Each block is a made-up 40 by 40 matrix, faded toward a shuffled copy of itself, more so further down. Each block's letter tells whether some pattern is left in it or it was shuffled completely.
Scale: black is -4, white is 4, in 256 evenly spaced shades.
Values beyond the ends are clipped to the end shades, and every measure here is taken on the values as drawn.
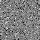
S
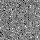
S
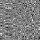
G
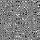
G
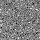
S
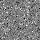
S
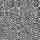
G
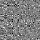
G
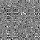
G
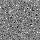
S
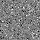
S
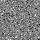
S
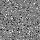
S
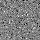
S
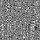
G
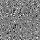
G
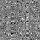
G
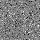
S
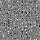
G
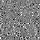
G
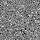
S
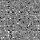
G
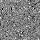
S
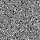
S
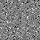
G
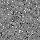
S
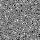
S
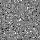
S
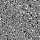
S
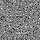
G
